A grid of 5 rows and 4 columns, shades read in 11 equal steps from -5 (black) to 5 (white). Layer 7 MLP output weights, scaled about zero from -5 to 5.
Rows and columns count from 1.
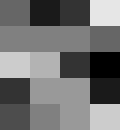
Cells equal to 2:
1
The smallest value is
-5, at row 3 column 4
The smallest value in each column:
-3 -4 -3 -5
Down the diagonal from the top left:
-1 0 -3 -4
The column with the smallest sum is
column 3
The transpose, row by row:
-1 0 3 -3 -2 / -4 0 2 1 0 / -3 0 -3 1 1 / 4 -1 -5 -4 3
